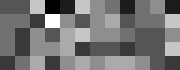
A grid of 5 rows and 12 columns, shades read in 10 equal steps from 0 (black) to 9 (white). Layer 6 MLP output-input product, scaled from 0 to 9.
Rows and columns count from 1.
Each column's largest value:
4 4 7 9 6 7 5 6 6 5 5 7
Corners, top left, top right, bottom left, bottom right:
3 1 2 2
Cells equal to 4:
10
